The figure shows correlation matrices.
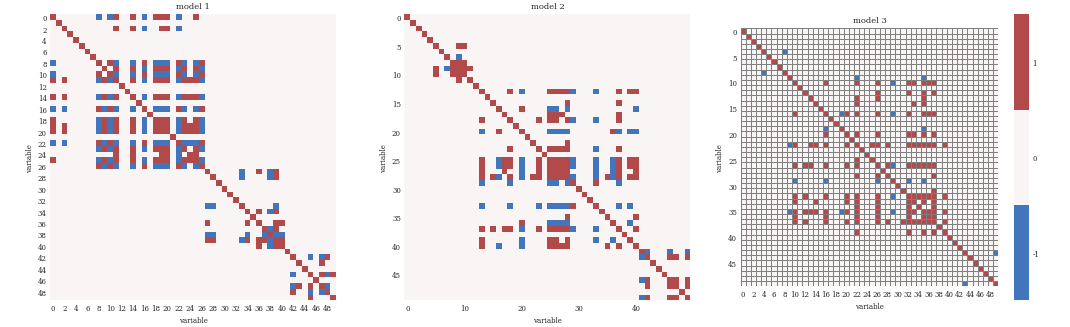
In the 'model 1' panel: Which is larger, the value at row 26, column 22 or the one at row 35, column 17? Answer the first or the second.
the first
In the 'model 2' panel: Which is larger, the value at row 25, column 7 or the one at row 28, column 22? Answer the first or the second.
the second
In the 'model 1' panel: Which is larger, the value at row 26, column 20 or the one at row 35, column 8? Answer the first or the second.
the second
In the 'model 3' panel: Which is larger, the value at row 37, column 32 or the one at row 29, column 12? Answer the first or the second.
the first
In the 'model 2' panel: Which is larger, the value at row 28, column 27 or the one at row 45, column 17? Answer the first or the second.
the first
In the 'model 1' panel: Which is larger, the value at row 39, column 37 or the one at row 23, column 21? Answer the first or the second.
the first
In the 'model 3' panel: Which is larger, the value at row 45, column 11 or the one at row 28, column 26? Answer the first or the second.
the second
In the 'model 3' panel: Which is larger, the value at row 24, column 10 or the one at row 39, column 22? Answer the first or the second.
the second
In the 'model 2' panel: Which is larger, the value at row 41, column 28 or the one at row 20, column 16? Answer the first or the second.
the second
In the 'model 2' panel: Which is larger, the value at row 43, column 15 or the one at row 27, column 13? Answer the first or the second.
the second
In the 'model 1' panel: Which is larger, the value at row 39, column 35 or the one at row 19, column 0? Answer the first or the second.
the second
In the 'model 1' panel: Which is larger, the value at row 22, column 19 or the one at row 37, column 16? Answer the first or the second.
the second
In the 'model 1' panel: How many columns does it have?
50
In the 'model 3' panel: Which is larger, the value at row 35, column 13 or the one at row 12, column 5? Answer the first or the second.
the first
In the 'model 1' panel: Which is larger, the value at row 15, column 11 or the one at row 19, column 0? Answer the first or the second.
the second
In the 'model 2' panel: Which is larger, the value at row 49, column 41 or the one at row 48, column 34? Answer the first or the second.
the second
